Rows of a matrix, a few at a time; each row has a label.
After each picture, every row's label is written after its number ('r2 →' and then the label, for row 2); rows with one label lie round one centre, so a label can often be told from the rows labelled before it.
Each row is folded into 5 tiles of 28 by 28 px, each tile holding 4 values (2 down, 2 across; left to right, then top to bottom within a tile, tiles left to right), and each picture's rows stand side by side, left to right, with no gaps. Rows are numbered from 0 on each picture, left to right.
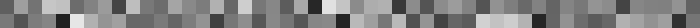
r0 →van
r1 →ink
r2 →van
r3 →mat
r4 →mat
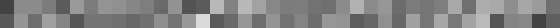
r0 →ink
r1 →ink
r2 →ink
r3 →ink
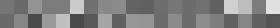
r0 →ink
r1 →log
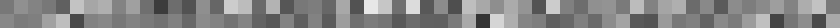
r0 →ink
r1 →log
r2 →log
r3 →van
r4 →ink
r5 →ink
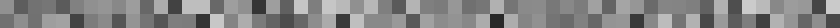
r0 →ink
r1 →van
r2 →van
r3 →ink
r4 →ink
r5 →van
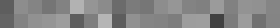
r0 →ink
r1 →ink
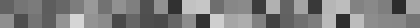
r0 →mat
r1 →van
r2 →van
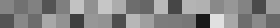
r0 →ink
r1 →van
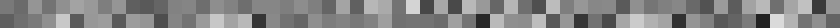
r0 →ink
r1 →mat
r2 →log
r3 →van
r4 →mat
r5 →van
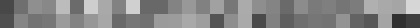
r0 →log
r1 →ink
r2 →log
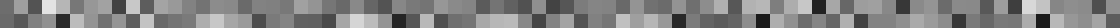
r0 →van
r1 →mat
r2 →mat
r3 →mat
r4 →mat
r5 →van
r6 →mat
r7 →van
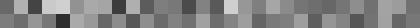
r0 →van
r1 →log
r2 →ink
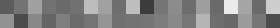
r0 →log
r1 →log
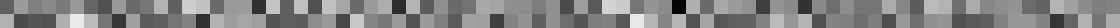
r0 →mat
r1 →van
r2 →van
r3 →ink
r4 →van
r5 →mat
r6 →log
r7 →ink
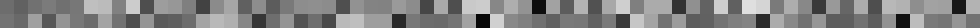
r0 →log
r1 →mat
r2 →mat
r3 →van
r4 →van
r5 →van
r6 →van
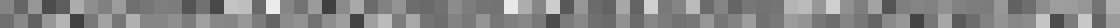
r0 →ink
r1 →log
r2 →ink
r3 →log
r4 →log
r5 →log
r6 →ink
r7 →ink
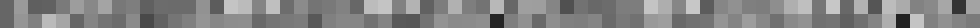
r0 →ink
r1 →log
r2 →log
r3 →ink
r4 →log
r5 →log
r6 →van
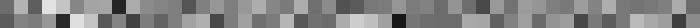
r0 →van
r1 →ink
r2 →mat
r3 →ink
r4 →mat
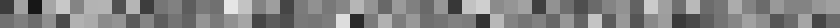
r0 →van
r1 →log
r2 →ink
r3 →van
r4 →log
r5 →ink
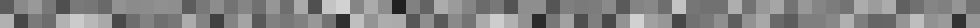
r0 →mat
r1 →ink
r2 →van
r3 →mat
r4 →mat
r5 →ink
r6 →mat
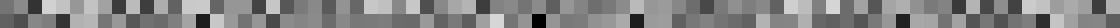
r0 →van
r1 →van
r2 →log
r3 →mat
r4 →ink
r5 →log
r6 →van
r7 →van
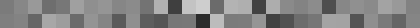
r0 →ink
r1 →van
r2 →ink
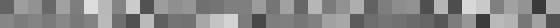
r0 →log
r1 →mat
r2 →ink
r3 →van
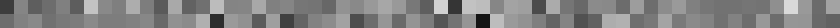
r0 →log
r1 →ink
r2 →ink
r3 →van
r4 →ink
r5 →log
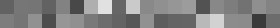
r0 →log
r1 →mat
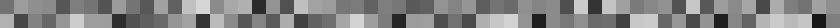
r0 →mat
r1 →van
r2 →mat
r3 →mat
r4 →van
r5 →mat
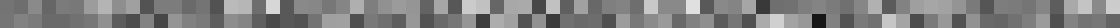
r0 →log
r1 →log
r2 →ink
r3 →van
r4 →log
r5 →mat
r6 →ink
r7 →log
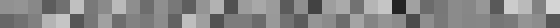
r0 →ink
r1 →ink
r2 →van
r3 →log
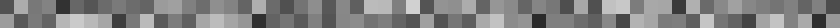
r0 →mat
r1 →mat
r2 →log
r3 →mat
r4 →van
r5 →mat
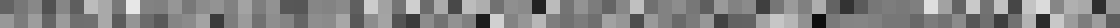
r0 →log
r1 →ink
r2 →log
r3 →van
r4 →ink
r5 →mat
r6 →log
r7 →van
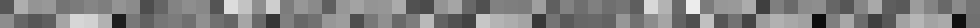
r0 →mat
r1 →log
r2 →ink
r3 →mat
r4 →log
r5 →mat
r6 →mat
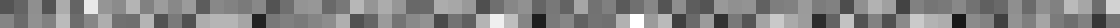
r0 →log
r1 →mat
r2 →ink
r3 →mat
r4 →mat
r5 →mat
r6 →mat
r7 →log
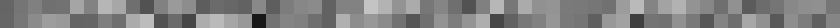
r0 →ink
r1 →mat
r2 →log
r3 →ink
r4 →ink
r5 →ink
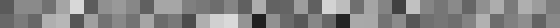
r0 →ink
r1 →mat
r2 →van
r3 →ink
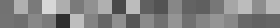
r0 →van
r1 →log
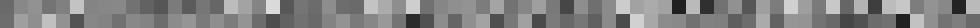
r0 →ink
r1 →log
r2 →log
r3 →ink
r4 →van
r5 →log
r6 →van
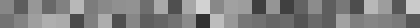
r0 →ink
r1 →van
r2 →log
